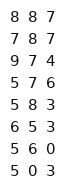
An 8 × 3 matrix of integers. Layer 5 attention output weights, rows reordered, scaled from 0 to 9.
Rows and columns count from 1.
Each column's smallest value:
5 0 0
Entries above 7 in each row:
2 1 1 0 1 0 0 0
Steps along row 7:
up down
